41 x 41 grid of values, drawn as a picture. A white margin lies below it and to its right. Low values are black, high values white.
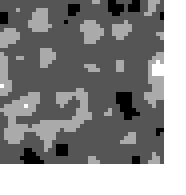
Average level on the scale: 40%. Odd rows or columns: none. Grain: blotchy. Mirror symmetry: none.
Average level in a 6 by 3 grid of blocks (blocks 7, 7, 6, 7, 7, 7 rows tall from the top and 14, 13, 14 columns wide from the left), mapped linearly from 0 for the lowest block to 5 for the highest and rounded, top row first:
210
322
314
331
530
101
